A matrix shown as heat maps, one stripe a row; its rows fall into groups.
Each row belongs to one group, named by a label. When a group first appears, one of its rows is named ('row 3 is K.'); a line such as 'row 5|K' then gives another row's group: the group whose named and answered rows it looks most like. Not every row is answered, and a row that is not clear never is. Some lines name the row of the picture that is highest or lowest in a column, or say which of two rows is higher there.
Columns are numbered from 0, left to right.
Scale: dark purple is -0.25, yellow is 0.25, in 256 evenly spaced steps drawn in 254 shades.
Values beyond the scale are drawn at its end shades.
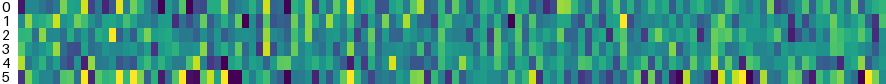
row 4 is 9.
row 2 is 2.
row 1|2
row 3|2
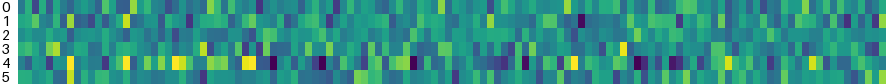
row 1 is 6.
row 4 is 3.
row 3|2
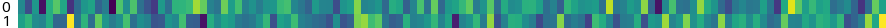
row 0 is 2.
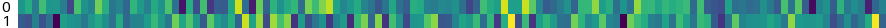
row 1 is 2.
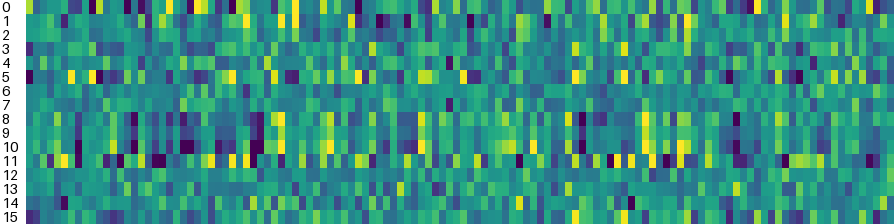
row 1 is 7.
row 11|2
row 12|7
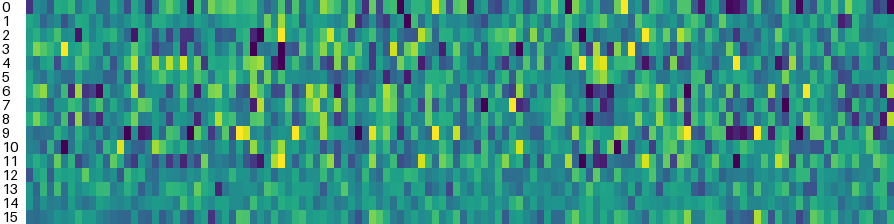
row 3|2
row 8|6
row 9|9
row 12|2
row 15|9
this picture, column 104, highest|9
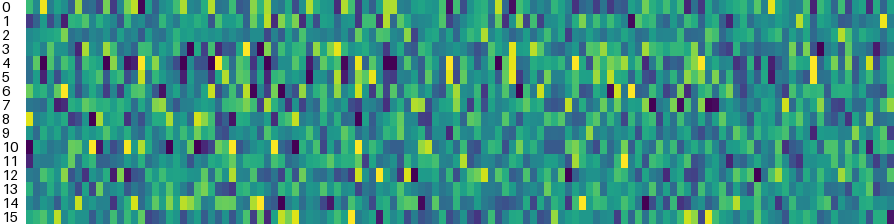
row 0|6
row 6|2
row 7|7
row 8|9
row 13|9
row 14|3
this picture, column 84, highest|6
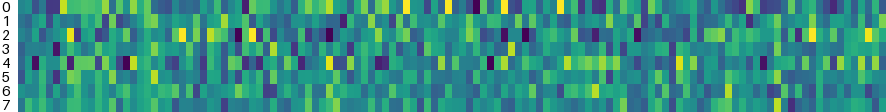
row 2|3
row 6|3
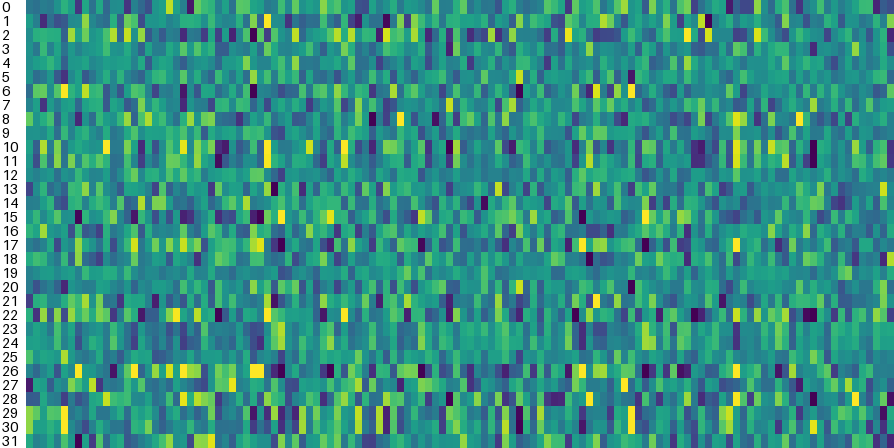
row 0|9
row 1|7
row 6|2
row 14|7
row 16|6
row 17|3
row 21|2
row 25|2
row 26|3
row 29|2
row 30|2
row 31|9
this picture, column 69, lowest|10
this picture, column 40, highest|10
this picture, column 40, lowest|7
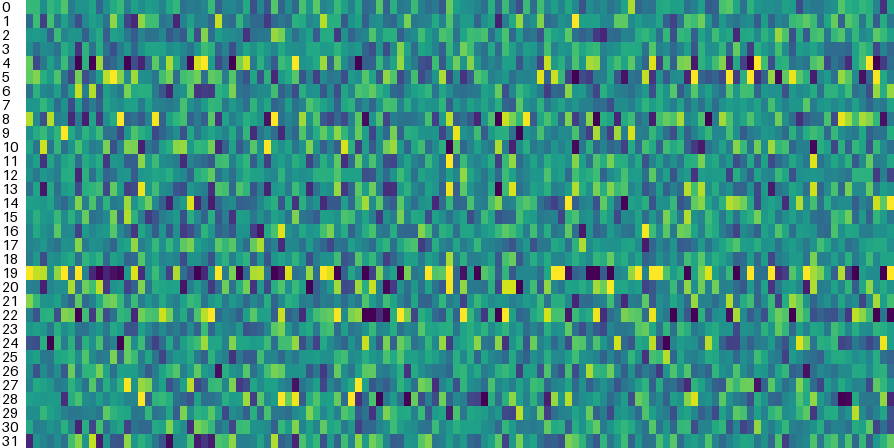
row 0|2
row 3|9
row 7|6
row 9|2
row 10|6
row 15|7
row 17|3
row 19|6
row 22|9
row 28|7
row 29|6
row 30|9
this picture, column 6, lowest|8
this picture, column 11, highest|5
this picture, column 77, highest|14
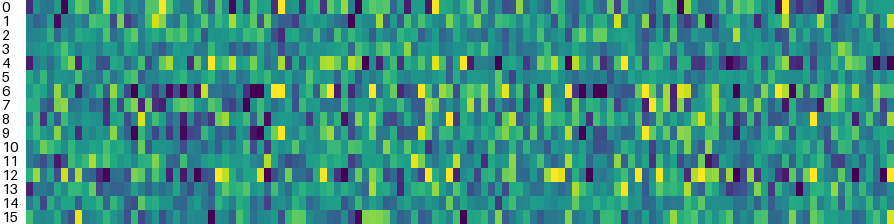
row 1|7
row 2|3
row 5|6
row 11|7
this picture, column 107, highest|6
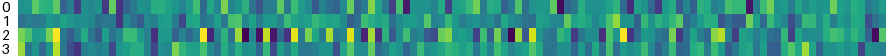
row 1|9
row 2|2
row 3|2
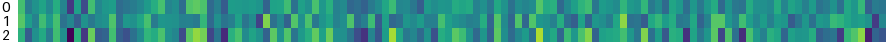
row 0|9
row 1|2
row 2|9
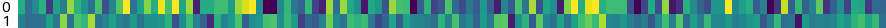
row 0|3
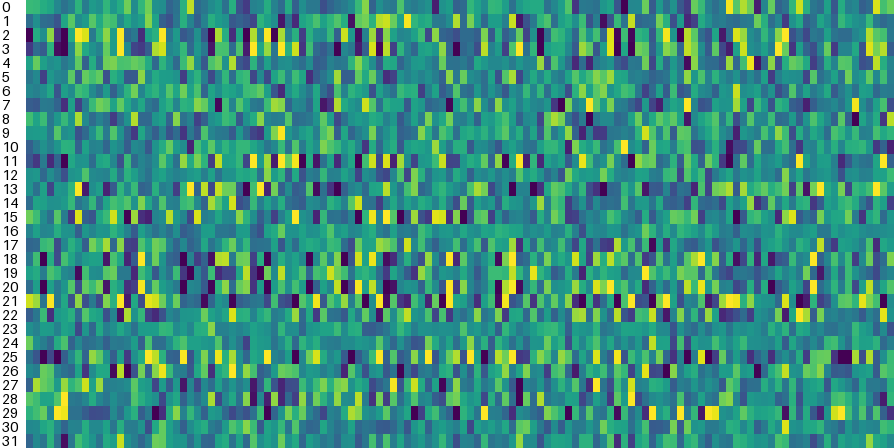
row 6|3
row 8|6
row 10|9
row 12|7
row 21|2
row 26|7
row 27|2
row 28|2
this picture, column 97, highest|29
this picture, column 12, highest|15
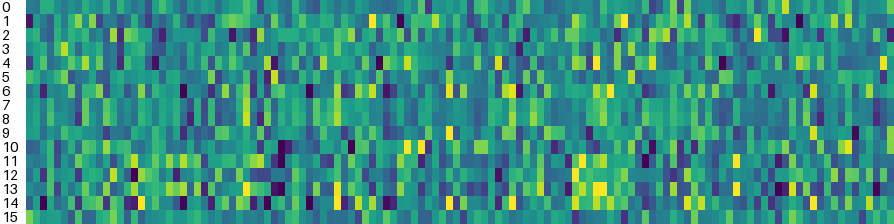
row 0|7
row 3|2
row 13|3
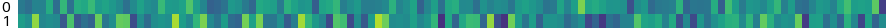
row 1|6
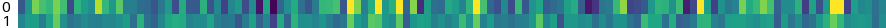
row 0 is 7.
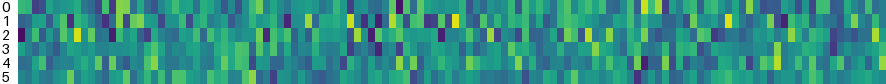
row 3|7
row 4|7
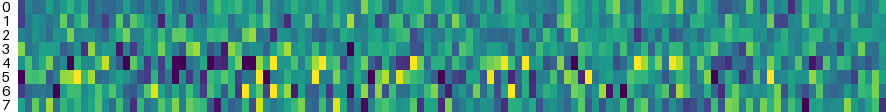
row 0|9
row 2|3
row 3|9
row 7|6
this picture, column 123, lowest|7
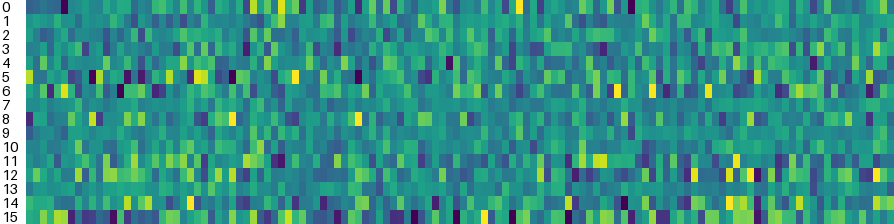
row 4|6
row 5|9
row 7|3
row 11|3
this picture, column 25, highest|5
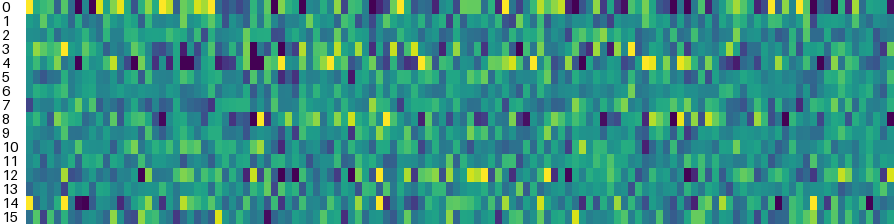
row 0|9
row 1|6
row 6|2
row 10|3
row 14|2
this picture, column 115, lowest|0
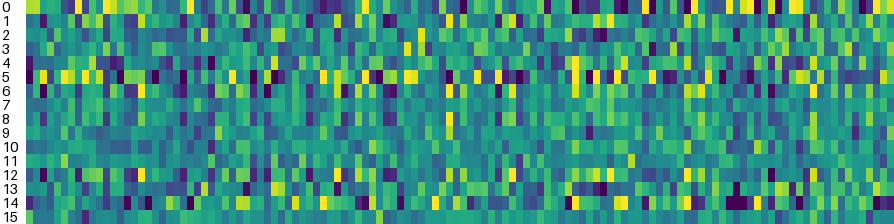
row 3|7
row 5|2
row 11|2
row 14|9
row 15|2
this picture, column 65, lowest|5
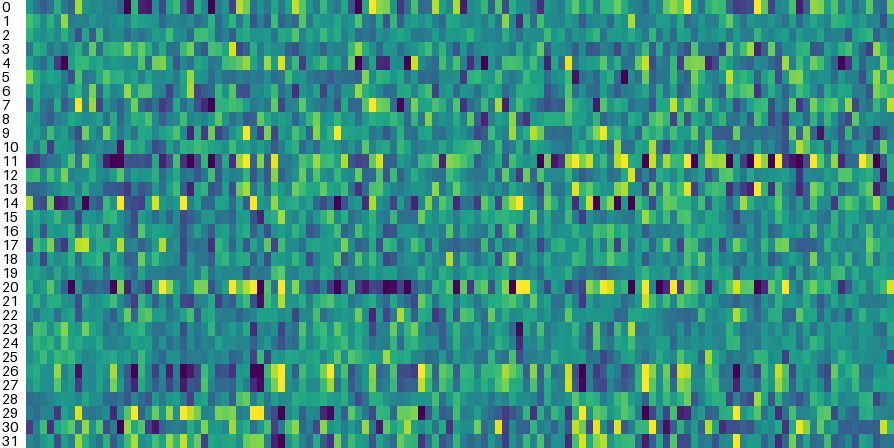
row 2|9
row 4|7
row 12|2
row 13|9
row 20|7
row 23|2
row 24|2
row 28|9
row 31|3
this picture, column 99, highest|11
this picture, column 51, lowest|20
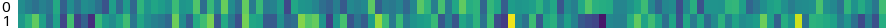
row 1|6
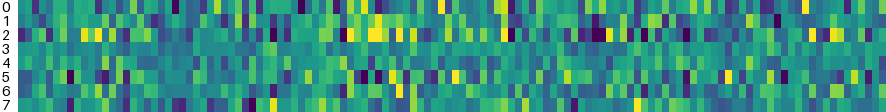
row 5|9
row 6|7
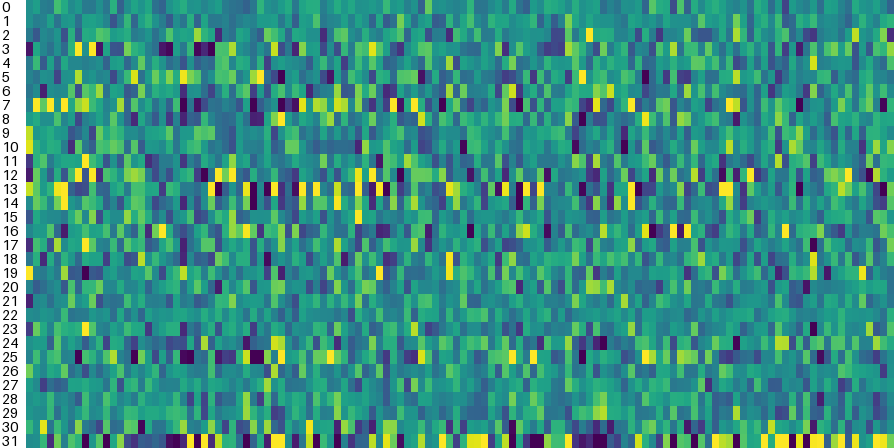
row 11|2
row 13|2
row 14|2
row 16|7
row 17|2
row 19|2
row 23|2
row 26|2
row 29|3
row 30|6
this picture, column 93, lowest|16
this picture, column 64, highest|31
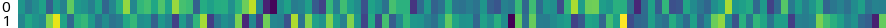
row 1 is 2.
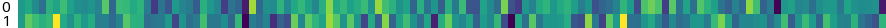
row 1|2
